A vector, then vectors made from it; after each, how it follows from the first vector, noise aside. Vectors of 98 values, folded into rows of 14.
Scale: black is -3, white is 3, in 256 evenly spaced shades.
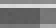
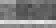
reversed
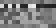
sign-scrambled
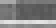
reversed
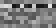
sign-scrambled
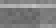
shrunk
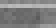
shrunk
